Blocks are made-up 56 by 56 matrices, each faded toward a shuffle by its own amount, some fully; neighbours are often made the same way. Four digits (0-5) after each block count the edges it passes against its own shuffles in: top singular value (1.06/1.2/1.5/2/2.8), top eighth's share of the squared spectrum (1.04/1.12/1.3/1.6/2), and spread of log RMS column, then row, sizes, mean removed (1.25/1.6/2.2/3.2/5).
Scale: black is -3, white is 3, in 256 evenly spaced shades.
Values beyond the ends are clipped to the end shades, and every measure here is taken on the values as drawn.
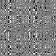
4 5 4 2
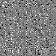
3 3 2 1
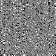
3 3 2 1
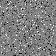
1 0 0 0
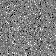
2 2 1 0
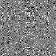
3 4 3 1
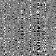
4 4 3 2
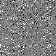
3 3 2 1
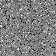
1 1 0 0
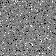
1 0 0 0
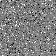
0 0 0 0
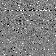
2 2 0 2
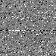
2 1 0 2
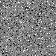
0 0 0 0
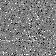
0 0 0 0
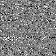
1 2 0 3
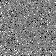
0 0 0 0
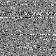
2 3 0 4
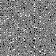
3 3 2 1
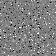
2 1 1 0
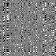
4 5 3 2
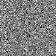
1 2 2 0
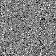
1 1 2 0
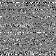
2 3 0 3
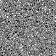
0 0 0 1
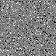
3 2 0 1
